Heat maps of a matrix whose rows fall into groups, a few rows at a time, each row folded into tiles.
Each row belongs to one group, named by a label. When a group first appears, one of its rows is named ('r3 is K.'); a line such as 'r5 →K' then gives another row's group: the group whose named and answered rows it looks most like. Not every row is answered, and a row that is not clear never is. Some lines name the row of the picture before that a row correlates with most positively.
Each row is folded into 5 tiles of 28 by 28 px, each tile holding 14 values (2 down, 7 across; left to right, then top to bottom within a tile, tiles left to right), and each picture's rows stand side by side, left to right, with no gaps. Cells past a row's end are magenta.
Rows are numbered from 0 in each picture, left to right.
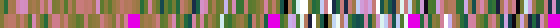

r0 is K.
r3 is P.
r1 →P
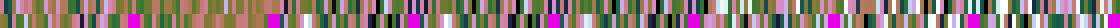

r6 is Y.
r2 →P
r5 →K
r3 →P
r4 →P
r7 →K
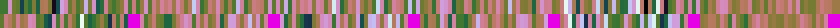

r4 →Y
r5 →K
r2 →Y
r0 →P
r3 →K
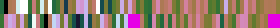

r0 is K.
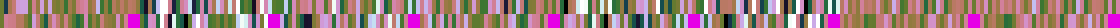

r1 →K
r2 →Y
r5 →Y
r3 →Y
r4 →K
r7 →Y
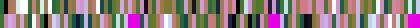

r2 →Y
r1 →P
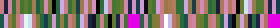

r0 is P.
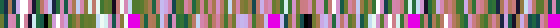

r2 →Y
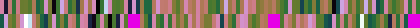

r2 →P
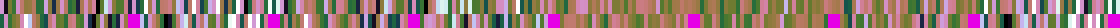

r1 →Y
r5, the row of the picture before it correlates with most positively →2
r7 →Y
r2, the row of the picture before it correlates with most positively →0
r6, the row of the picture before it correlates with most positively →1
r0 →P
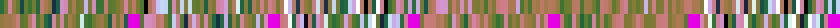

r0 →P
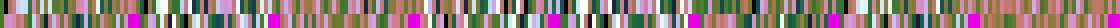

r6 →K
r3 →Y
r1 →K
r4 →K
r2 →Y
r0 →K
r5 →P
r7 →Y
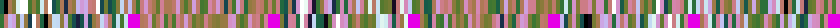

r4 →Y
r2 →K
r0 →K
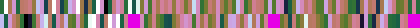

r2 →P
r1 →Y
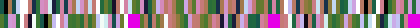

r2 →Y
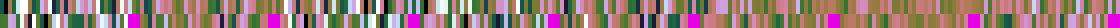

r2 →Y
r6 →K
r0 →K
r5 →K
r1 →P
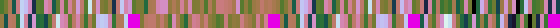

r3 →P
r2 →K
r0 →K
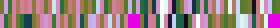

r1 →K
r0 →Y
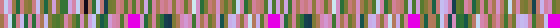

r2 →Y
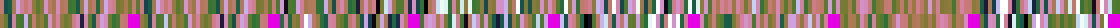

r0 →P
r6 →K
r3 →K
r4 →Y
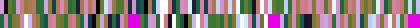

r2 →Y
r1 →K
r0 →P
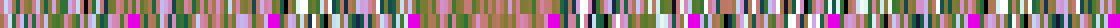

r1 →K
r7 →K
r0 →Y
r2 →K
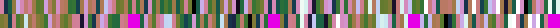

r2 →K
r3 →Y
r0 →P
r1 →P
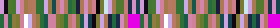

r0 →P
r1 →P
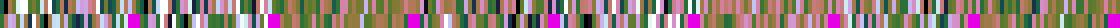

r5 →Y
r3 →P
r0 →K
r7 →P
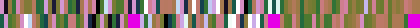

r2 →P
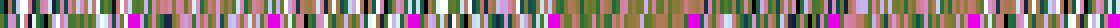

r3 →K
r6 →K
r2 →Y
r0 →K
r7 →Y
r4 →P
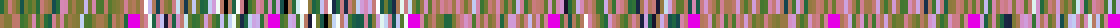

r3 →Y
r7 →Y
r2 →K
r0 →P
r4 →P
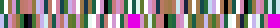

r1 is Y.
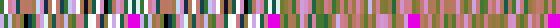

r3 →Y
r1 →Y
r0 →Y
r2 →K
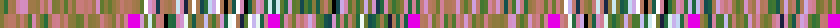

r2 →P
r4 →Y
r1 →Y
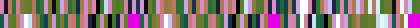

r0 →P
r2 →K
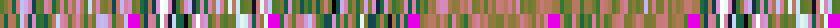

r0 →K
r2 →P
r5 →K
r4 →P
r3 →K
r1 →K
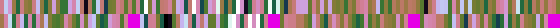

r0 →Y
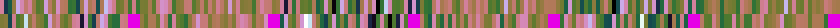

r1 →K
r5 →P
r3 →P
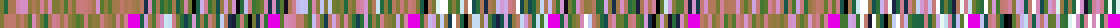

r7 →Y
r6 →K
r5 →Y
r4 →P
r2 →K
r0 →K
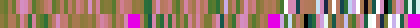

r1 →P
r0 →K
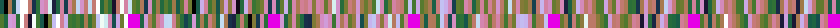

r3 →K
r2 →Y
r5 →P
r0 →K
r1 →P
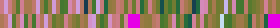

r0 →Y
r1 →P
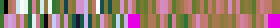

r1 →K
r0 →K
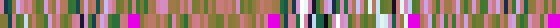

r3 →Y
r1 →K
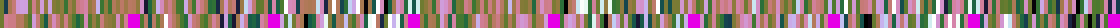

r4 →K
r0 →K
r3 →K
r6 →Y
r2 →Y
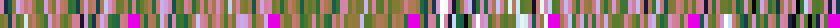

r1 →K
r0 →P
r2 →P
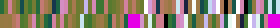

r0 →P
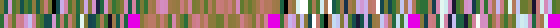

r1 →K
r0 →P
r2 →K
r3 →K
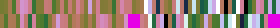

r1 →Y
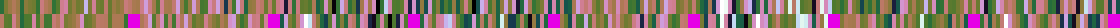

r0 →P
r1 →Y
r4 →P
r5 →K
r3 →P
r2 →P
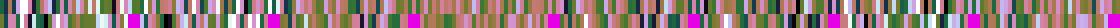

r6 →Y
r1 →Y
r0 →K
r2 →P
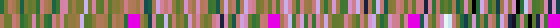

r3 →P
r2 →Y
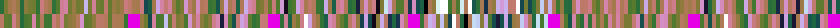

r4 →P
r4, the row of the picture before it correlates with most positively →1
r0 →P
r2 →P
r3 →K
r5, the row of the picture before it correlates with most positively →1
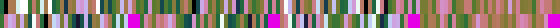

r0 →K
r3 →K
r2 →Y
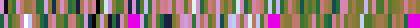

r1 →Y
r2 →P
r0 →P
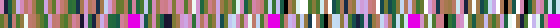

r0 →P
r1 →Y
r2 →K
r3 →Y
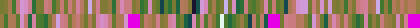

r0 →K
